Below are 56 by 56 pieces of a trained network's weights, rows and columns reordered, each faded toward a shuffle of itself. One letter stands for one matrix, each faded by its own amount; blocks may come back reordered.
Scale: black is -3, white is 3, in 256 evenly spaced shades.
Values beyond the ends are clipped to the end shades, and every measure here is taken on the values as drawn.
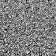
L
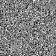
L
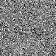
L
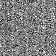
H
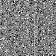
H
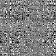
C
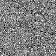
L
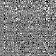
C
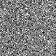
L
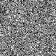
L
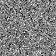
L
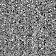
H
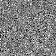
L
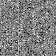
H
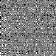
C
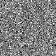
L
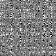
C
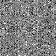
H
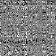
C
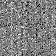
H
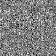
L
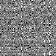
C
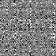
C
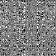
C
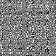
C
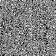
H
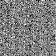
H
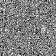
L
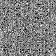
H
